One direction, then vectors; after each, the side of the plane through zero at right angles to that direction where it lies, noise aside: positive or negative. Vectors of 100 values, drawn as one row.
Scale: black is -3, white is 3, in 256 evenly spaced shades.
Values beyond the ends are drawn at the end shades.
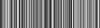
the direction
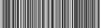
negative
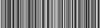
negative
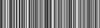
positive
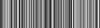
positive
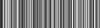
positive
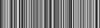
positive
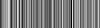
positive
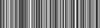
positive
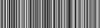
positive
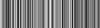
negative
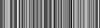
positive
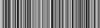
negative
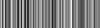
negative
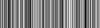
negative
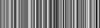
positive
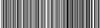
negative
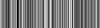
negative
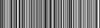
positive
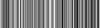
negative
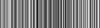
positive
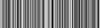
negative
